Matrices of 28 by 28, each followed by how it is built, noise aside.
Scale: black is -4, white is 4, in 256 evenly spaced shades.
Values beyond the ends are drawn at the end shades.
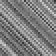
Toeplitz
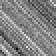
Toeplitz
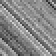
Toeplitz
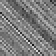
Toeplitz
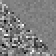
lower triangular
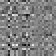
low rank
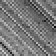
Toeplitz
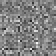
low rank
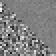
lower triangular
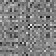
low rank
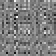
low rank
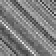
Toeplitz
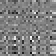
low rank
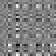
low rank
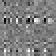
low rank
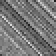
Toeplitz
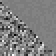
lower triangular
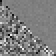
lower triangular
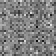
low rank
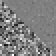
lower triangular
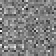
low rank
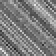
Toeplitz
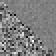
lower triangular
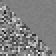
lower triangular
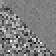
lower triangular
